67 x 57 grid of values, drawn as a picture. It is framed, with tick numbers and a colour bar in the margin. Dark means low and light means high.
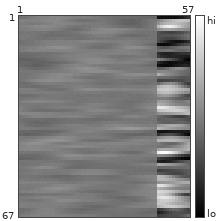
The top right is the ninth with the lowest average. The left part is calmer, up to a seam about 80% of the way across. A few values lie far out on both sides of the bulk. No overall slope runs across the table. The halves do not mirror each other. Streaks run across, left to right.
